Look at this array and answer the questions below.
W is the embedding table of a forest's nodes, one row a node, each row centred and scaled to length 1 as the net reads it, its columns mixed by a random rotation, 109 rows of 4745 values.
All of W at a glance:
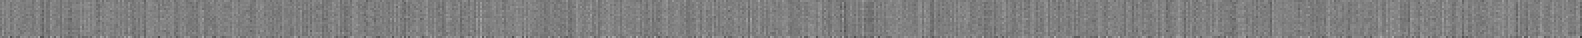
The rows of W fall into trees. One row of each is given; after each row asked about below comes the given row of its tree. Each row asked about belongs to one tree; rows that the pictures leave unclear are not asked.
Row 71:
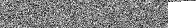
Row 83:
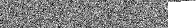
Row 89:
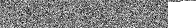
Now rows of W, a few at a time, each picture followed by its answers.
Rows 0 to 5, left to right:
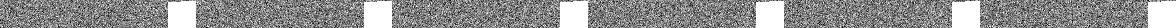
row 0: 83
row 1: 71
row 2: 83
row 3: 71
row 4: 83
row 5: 71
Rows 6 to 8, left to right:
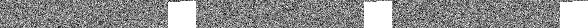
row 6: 83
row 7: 89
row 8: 89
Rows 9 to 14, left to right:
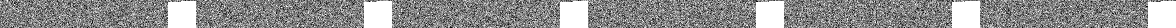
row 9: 71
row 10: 89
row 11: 83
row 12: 71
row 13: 71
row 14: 89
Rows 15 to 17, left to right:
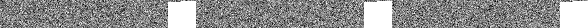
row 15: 89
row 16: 83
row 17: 89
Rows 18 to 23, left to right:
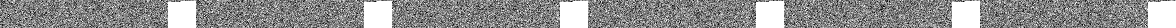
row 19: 89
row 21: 71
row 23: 83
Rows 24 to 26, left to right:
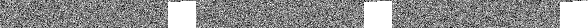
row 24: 89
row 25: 71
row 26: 83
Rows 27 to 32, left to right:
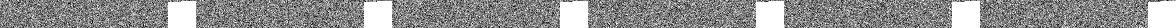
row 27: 71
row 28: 71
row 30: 89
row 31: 89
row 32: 83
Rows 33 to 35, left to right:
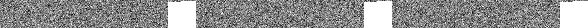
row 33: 89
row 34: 83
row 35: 89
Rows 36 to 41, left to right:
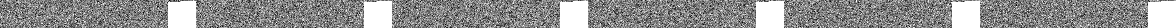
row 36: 83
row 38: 83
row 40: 89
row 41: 71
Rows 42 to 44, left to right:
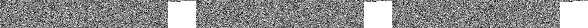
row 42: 89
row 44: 89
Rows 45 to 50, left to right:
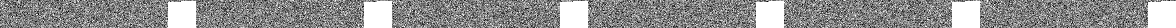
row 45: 83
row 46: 89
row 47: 71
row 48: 89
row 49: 83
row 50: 71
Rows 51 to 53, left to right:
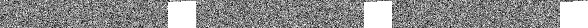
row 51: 71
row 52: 71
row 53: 83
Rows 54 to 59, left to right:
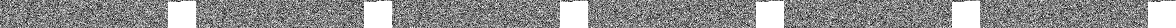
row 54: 89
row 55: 89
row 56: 89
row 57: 89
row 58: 83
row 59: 89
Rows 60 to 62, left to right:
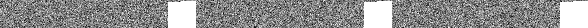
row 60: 89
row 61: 83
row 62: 71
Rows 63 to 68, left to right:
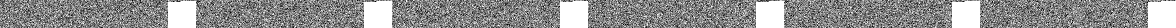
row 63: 89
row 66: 83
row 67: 89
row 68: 71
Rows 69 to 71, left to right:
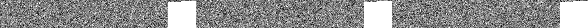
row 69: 83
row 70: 89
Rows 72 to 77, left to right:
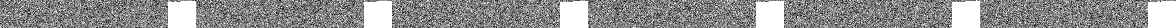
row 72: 89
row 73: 89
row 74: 83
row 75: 89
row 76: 83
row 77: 71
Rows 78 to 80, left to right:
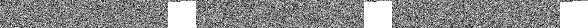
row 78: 89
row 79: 89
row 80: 83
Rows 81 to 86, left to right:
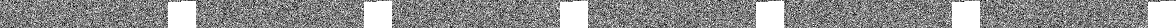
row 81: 71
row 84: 83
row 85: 89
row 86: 83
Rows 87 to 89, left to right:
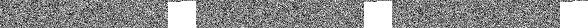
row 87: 89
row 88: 89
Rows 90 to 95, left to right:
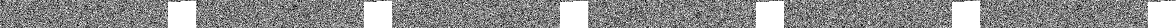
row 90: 89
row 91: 89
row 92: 71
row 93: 71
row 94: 83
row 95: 89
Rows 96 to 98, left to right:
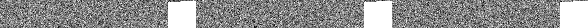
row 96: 83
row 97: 83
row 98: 71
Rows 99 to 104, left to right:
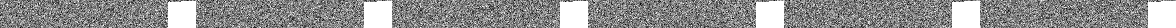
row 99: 83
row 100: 83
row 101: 89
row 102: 83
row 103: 83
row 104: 89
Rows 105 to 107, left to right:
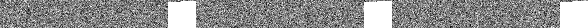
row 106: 71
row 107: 83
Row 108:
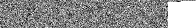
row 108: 89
